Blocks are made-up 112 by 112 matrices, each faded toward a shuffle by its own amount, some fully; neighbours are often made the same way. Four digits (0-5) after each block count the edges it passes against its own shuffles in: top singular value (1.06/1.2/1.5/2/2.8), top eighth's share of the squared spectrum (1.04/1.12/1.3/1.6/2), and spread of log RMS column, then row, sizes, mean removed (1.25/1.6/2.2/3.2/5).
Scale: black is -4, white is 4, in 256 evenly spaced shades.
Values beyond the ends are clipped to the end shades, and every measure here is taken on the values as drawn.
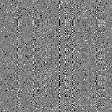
5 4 3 2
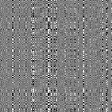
5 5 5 3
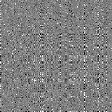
5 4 3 2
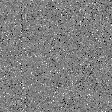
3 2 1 0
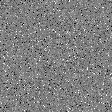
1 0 0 0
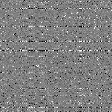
5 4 2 3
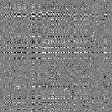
5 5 3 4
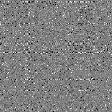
4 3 2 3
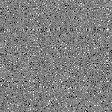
4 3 1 2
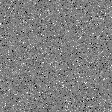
0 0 0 0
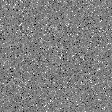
3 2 0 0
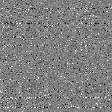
4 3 1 2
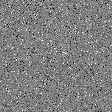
1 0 0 0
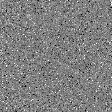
3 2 1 0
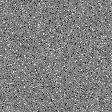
1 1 0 0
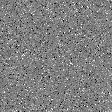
2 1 0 0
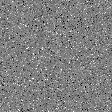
2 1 0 0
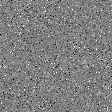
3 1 0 0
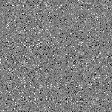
4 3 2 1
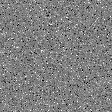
1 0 0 0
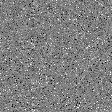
2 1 1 0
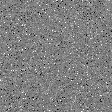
1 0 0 0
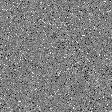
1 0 0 0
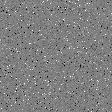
0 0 0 0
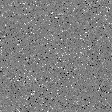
0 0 0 0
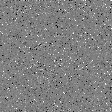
1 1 0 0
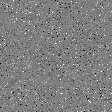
0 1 0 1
